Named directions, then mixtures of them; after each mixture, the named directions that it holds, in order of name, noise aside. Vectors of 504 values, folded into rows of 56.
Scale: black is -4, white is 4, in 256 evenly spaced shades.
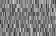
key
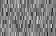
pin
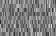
key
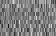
key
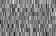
key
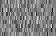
pin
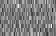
key, pin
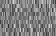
key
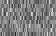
pin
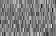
key, pin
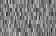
key, pin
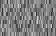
pin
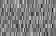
key, pin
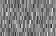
pin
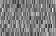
key, pin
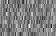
pin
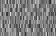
key, pin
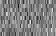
pin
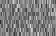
key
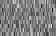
key, pin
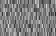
key, pin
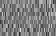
key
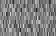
key, pin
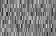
pin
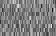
key, pin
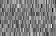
key, pin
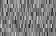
pin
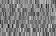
key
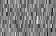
pin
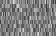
key
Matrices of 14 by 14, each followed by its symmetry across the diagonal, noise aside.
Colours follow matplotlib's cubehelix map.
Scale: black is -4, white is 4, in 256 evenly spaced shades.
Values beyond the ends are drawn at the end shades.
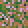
neither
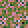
symmetric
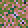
symmetric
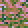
neither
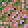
symmetric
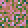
symmetric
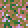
neither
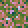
symmetric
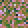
neither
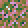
symmetric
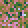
neither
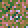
symmetric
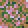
symmetric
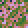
symmetric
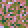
neither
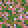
neither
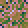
symmetric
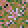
symmetric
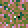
neither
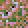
symmetric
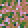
neither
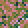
symmetric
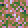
neither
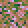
neither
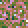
neither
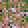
neither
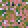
neither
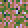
neither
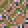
symmetric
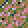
symmetric
